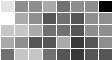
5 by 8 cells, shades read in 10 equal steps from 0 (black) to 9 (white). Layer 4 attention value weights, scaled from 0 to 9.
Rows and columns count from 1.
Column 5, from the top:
4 4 4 6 3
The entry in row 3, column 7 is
5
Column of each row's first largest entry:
1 1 1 1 2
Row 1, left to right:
8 5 5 6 4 5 5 0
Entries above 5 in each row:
2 2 3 2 2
